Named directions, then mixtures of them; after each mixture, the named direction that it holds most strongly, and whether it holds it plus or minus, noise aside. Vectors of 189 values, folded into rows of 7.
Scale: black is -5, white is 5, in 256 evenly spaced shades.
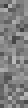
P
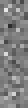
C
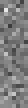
C, plus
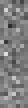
C, plus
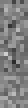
C, plus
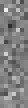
C, plus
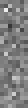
C, plus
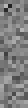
P, minus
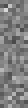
P, plus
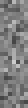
P, plus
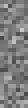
P, minus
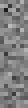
C, minus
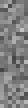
P, minus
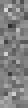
C, plus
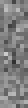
C, plus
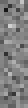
C, minus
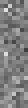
C, plus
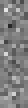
C, plus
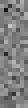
C, minus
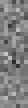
C, plus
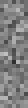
P, minus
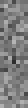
P, minus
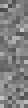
P, minus
